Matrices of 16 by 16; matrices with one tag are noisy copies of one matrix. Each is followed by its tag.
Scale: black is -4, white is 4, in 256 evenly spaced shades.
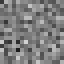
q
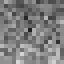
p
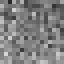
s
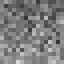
p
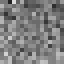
s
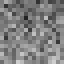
p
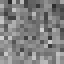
s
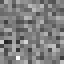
q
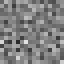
q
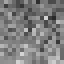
p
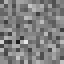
q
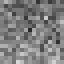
p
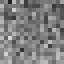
s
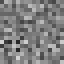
q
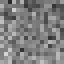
s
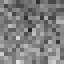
p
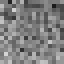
s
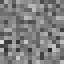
q
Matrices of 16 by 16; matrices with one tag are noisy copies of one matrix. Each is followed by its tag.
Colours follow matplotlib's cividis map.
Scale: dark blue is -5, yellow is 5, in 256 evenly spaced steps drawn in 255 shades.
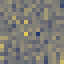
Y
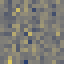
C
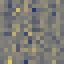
C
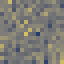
Y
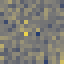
Y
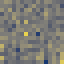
Y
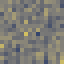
Y
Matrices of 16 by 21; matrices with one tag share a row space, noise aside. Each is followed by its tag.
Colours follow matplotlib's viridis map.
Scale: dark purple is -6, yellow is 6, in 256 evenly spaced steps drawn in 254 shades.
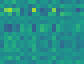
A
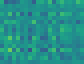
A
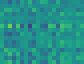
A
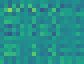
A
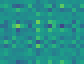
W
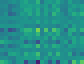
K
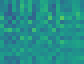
A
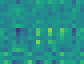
W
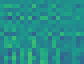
A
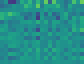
K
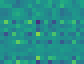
W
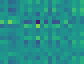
K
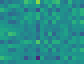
K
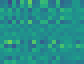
A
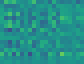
A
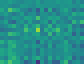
K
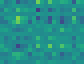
W
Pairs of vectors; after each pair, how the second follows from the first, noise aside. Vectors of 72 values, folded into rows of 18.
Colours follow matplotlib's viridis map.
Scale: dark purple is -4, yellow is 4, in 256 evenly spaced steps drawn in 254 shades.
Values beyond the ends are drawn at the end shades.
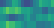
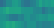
shrunk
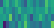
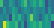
negated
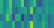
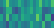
wrapped around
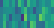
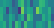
wrapped around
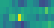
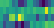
scaled up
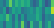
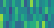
reversed
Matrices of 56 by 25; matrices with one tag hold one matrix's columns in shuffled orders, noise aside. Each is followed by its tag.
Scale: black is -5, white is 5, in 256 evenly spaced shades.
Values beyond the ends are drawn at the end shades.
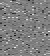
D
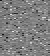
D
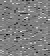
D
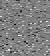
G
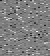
D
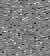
D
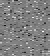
D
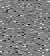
G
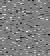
D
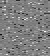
D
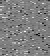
D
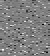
G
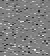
G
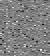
G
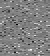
G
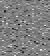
G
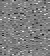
D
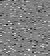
G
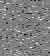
D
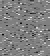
D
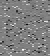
G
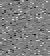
D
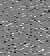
G
